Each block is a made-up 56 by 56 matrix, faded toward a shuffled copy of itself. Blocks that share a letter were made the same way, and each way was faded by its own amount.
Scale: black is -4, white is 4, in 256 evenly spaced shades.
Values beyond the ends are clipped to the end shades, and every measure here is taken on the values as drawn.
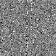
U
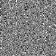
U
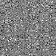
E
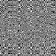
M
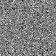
U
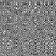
M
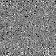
E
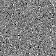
U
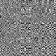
M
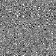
E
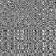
M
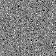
U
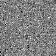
U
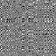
M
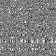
E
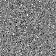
U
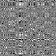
M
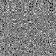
E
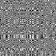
M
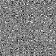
E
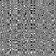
M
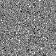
U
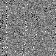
U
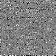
E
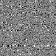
E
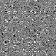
E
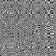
M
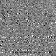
E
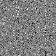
U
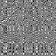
M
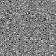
E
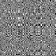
M
